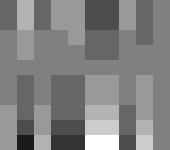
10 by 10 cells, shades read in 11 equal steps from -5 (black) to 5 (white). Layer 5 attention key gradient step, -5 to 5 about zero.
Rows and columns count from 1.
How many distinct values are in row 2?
5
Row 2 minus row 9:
-2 4 -2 3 3 -5 -5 2 -3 0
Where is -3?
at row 10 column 4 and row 10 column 5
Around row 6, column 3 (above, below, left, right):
0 0 -1 -1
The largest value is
5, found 2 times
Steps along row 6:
down up down same up same down up down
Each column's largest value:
1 2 2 1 1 5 5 1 3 0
